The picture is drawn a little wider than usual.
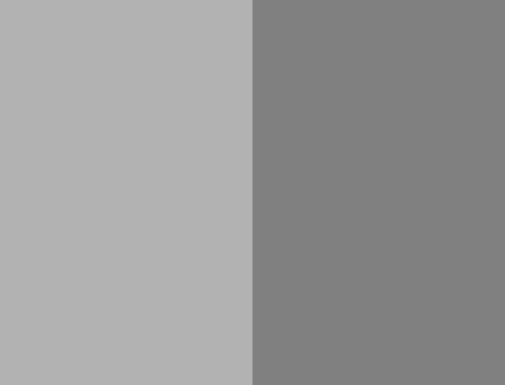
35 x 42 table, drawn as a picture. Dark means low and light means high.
The table splits into one row of 2 panels. Panel 1,1: high, flat. Panel 1,2: middling, flat.
